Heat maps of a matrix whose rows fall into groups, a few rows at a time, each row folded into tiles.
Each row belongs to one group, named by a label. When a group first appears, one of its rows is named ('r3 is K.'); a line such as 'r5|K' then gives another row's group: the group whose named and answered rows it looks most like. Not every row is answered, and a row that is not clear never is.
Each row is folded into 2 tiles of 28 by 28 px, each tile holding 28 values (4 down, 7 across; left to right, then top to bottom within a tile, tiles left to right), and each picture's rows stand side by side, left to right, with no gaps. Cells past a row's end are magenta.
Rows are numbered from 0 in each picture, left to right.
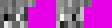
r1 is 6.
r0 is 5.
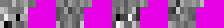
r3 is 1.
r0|6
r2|5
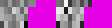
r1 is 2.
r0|2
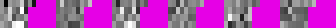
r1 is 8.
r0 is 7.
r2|7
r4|6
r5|1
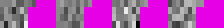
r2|2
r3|6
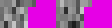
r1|8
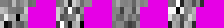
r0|6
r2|8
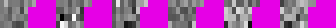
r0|8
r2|8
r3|1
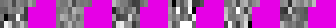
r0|5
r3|7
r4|2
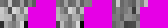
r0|2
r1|2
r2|8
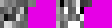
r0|5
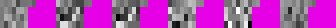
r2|5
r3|6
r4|2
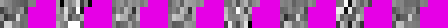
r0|5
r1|7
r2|6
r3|6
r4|2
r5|5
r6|2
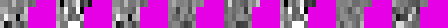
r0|6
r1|7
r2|6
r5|7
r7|5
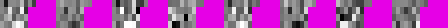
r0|7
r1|8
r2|7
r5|8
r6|5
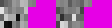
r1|5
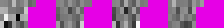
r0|6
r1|1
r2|1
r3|8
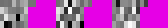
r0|6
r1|2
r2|7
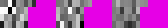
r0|2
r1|2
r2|8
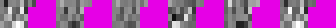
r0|7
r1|8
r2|8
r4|8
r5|7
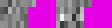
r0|1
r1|6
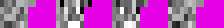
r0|6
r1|7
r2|7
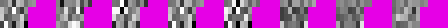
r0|2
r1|7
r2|2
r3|2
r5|1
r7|6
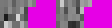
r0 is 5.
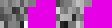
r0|1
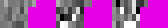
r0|8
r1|5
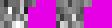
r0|7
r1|5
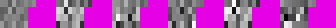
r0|1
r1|2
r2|6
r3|1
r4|2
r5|5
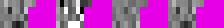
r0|8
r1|7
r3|8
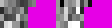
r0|5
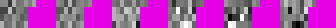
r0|1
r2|2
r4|5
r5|8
